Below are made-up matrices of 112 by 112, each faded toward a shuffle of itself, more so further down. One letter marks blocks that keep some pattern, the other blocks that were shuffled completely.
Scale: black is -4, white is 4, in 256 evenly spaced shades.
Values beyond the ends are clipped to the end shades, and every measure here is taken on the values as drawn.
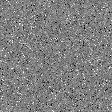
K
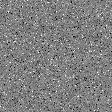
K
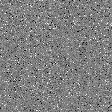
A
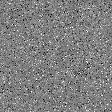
K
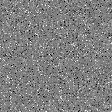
A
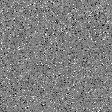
A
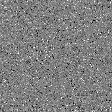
A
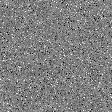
K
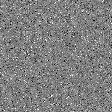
A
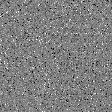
A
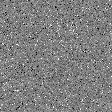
K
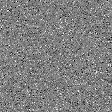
A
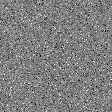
K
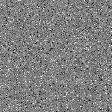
A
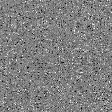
A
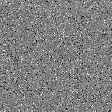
A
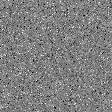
K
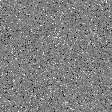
K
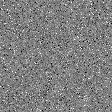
K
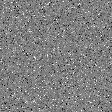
K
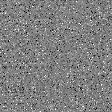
A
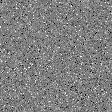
K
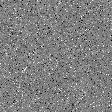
K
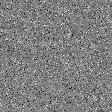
K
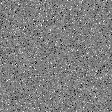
K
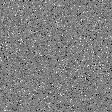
K
